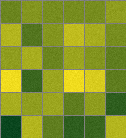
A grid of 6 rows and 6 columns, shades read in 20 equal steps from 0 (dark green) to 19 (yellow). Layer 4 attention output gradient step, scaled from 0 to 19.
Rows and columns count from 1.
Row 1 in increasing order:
8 9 9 9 10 11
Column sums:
65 58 58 65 64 51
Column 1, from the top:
8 14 11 19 13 0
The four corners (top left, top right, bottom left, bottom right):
8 11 0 14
